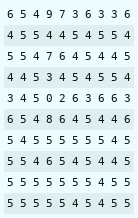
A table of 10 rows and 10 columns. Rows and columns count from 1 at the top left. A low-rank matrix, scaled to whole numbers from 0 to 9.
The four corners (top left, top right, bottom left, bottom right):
6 6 5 5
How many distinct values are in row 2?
2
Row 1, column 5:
7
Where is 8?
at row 6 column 4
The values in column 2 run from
4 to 5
